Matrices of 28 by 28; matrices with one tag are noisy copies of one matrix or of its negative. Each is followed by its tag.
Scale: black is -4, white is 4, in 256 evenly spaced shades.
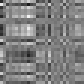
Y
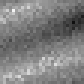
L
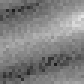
L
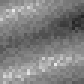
L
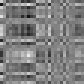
Y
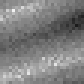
L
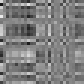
Y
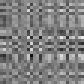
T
